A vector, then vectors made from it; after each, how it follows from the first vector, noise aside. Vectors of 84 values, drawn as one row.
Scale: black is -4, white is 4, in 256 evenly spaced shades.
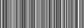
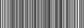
sign-scrambled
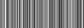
reversed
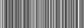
sign-scrambled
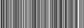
sign-scrambled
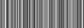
reversed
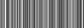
reversed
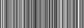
sign-scrambled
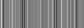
partly zeroed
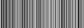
sign-scrambled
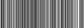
sign-scrambled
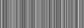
shrunk
